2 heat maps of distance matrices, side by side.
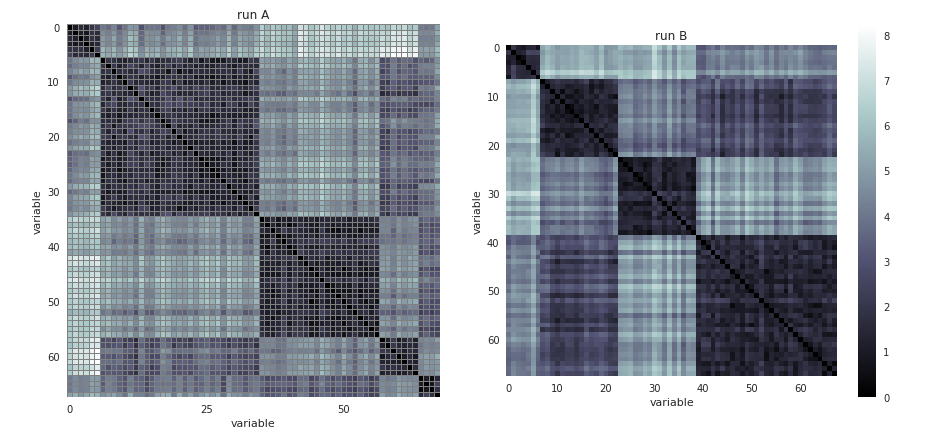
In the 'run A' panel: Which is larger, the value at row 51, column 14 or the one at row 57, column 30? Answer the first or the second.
the first
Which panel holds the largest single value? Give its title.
run A
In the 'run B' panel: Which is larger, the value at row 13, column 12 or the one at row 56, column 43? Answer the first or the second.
the second
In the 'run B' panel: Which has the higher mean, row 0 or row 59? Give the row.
0
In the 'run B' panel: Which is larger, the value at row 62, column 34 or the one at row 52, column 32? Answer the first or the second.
the second
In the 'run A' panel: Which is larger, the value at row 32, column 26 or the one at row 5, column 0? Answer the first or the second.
the second
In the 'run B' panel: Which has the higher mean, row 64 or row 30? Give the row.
30
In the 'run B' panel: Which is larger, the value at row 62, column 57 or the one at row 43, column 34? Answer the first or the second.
the second
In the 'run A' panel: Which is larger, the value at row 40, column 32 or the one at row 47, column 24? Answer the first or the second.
the second
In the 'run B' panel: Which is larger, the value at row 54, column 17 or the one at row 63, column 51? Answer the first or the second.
the first
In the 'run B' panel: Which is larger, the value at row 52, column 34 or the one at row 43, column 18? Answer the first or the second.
the first
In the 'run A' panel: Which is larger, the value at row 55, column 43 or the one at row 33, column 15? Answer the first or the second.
the first
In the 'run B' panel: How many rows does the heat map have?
68
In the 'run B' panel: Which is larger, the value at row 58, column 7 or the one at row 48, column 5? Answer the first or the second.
the second
